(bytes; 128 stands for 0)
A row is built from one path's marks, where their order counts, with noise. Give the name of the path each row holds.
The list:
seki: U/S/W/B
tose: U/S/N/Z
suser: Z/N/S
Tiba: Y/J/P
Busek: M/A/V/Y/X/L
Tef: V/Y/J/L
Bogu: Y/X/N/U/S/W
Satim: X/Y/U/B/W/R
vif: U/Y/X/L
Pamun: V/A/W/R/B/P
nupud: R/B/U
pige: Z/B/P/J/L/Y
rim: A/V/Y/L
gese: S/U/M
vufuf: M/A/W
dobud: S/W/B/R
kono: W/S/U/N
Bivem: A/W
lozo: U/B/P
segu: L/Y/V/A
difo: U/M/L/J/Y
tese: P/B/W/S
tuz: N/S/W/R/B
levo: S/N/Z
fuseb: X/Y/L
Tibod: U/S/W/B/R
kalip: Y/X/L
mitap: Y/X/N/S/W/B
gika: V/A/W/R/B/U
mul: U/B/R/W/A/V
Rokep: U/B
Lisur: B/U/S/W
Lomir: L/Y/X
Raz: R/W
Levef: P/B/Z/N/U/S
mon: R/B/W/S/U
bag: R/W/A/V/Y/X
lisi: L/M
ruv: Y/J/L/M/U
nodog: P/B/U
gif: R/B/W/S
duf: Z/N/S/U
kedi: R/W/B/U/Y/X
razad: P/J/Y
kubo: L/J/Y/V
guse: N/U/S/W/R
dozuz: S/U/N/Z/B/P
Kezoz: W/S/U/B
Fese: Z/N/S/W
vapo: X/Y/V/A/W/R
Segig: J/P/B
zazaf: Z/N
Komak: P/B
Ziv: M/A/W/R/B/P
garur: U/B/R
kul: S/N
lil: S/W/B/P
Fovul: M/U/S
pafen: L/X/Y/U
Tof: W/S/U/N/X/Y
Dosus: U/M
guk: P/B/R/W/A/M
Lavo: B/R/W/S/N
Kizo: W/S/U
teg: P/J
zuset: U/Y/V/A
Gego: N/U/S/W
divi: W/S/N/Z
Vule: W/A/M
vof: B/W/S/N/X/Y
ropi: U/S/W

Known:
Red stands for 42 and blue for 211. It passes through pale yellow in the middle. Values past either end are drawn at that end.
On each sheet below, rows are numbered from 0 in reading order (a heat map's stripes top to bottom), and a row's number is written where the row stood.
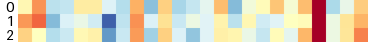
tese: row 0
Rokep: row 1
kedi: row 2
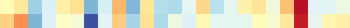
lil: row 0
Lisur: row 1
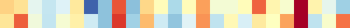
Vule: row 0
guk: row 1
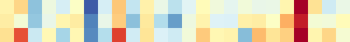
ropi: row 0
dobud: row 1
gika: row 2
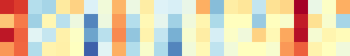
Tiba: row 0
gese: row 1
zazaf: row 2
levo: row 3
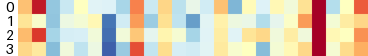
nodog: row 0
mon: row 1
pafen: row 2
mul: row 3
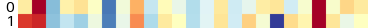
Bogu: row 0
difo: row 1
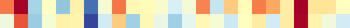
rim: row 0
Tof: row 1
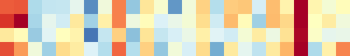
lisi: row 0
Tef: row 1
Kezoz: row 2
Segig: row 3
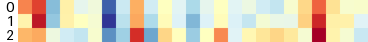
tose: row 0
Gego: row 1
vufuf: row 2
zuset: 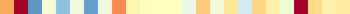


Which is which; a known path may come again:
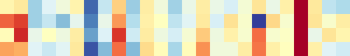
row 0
Kizo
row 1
difo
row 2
vapo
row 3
Vule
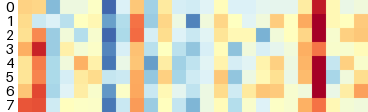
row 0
seki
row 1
Raz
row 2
mul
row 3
dozuz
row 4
vof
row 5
tese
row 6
fuseb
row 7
duf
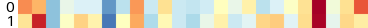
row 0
garur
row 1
mitap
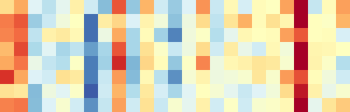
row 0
guk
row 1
Lomir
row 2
levo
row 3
Dosus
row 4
vufuf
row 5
Fese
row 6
Tibod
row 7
Rokep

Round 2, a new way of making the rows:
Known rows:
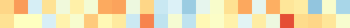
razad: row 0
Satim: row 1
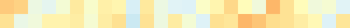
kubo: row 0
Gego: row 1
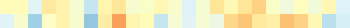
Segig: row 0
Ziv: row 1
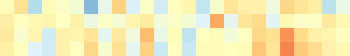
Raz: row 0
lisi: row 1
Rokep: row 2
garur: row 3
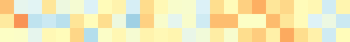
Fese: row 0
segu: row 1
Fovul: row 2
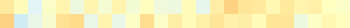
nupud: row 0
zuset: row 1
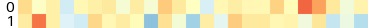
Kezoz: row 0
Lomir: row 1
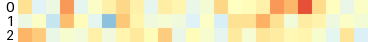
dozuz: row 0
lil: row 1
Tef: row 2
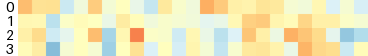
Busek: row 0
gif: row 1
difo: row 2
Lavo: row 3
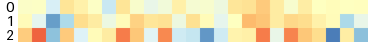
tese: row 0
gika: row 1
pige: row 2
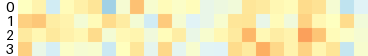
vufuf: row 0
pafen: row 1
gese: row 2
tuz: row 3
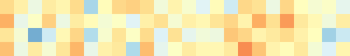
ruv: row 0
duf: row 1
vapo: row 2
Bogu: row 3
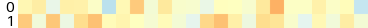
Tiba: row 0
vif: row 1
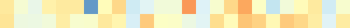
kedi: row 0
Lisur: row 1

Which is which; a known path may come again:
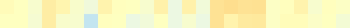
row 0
nodog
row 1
Komak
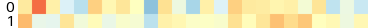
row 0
Lomir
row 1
suser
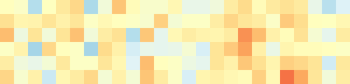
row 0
Bivem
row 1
Kizo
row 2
Bogu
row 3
dobud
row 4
Lisur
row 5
Kezoz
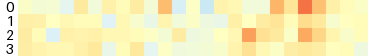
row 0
lozo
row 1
kul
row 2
mon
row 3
Dosus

